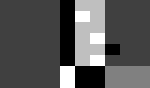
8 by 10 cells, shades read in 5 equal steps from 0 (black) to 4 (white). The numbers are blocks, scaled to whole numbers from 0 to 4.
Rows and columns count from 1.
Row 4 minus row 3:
0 0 0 0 0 0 1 0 0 0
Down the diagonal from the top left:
1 1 1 1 0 3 0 2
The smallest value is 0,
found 11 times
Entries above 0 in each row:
9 9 9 9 8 9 8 8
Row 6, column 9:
1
